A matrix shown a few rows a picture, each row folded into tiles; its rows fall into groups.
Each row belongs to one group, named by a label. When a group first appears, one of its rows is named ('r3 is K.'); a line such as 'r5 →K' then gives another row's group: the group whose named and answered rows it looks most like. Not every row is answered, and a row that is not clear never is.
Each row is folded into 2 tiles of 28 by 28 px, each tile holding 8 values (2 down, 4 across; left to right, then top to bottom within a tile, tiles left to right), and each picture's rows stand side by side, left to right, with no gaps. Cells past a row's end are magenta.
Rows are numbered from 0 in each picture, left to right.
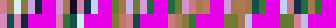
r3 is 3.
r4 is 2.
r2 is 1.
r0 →1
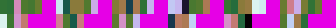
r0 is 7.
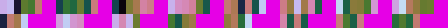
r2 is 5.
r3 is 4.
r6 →2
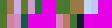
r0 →1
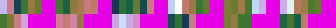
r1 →5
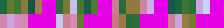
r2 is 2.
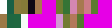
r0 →2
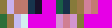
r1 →5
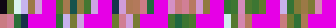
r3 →4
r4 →7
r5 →2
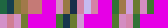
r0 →5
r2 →1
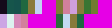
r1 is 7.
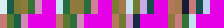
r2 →1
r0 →2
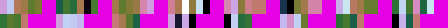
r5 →5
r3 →1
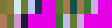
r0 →1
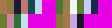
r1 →1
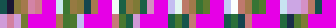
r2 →2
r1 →2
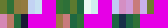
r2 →4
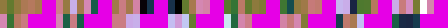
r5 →5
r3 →5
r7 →4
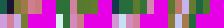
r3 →7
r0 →5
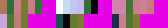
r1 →4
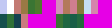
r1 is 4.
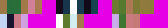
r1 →7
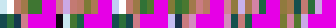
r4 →1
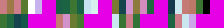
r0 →4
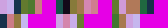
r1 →5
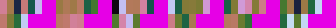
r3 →2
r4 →3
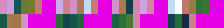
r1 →4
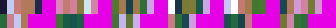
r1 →4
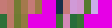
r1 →3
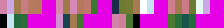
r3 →4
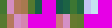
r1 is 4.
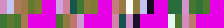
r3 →7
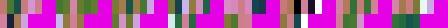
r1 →7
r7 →4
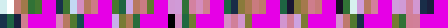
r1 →3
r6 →3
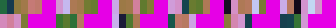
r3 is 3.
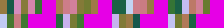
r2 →3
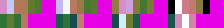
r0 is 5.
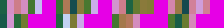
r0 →3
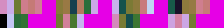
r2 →2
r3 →5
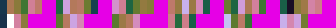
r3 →1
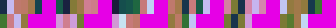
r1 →5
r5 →2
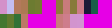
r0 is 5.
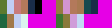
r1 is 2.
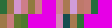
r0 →3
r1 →1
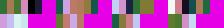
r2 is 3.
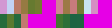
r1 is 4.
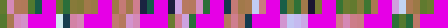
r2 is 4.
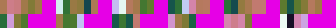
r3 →3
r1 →2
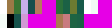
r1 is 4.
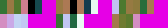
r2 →2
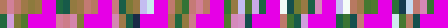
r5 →2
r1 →5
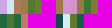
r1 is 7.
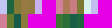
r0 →2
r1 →4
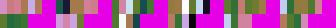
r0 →4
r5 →2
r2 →7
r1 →5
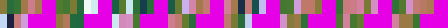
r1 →4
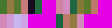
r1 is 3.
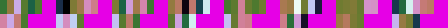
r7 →3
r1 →5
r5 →1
